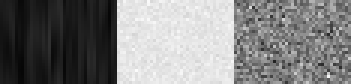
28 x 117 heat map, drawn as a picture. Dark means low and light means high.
It is made of 1 by 3 panels. Panel 1,1: very low, streaked downward, faint in contrast. Panel 1,2: very high, fine-grained, faint in contrast. Panel 1,3: middling, fine-grained, strong in contrast.
